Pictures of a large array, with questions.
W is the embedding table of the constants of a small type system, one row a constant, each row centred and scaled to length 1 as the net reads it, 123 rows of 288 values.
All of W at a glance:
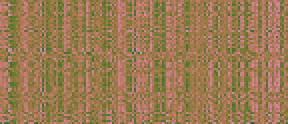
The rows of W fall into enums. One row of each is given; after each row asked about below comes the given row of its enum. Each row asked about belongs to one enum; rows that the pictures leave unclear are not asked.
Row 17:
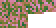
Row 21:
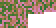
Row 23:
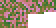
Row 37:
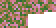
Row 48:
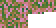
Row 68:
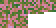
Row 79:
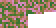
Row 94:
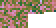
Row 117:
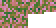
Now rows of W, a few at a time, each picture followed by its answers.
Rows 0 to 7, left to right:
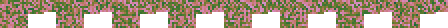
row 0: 68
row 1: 21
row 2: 79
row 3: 21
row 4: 23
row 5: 23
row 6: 79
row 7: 17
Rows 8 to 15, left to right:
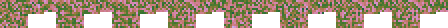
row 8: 37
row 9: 79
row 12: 68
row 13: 48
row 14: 23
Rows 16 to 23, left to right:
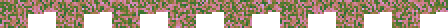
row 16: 21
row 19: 68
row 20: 37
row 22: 17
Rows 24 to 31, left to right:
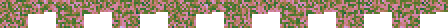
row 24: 37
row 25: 79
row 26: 68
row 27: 37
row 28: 21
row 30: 68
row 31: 68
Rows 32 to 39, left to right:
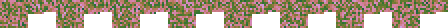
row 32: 17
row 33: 48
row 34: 48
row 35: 79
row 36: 37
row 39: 68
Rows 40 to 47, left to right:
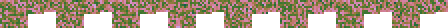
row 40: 79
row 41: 37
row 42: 79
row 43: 68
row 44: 48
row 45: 21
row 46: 79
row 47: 17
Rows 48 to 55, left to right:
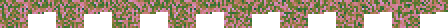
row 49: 48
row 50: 23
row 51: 48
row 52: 117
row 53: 117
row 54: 17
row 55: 68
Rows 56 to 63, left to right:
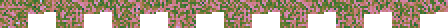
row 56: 94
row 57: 23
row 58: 48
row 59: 68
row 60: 23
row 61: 23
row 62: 21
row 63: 17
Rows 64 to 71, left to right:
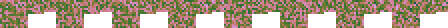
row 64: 79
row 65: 21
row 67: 37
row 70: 37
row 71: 117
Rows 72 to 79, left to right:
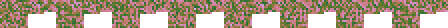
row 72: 37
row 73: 79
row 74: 21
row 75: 17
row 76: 37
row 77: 23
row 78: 23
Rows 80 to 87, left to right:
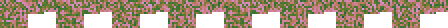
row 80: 23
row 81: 79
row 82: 37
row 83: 21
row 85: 21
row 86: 17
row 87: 48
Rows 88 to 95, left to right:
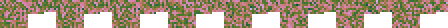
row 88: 23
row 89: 48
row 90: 48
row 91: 79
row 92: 17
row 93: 68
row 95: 37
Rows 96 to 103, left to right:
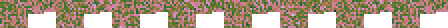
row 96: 21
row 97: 37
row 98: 68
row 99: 23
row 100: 17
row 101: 94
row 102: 37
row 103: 21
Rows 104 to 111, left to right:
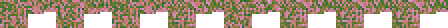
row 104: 21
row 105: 48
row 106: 21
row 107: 23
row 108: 37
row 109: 23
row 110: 23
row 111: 23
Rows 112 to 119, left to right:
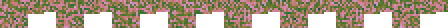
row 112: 117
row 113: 68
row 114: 79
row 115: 79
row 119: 68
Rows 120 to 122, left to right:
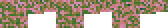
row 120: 79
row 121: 79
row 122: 68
